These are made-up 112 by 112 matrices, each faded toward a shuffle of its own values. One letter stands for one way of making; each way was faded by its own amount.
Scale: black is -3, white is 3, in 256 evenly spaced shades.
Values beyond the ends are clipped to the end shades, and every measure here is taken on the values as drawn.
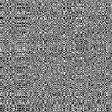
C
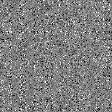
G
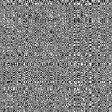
C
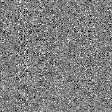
G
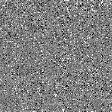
G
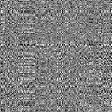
C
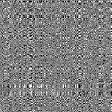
C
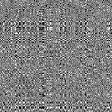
C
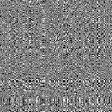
C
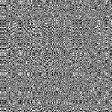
C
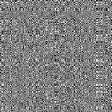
C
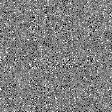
G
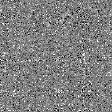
G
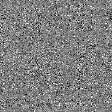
G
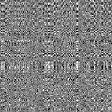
C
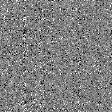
G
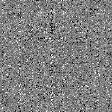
G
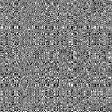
C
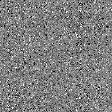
G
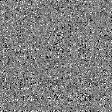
G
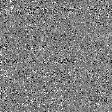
G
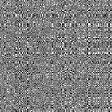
C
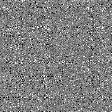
G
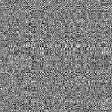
C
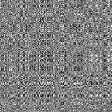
C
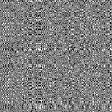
C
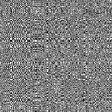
C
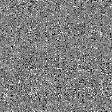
G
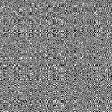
C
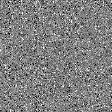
G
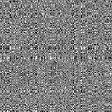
C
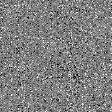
G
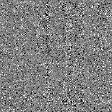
G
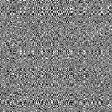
C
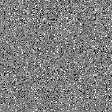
G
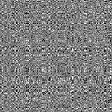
C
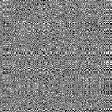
C
